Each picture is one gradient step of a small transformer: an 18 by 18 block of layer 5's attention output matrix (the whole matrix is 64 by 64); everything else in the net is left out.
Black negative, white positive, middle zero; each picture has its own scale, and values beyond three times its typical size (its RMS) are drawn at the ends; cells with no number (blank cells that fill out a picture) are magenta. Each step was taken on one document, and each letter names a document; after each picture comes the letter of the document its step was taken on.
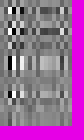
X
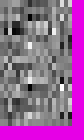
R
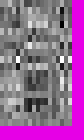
R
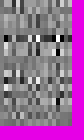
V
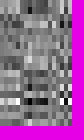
R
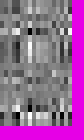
R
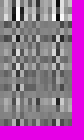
V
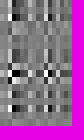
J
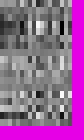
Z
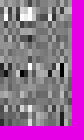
Z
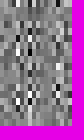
V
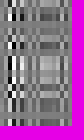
X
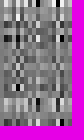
V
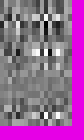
J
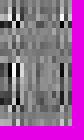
X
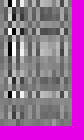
X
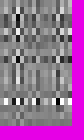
V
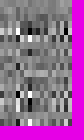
R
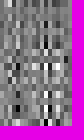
J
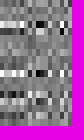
Z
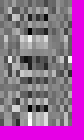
R
